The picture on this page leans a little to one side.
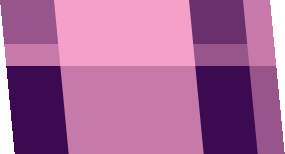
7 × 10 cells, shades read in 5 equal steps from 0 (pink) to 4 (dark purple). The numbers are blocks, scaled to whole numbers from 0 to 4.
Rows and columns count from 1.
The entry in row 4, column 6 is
1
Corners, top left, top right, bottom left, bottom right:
2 1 4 2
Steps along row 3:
same down same same same same up same down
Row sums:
11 11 7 23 23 23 23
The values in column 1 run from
1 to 4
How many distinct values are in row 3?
3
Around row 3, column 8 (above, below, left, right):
3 4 0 2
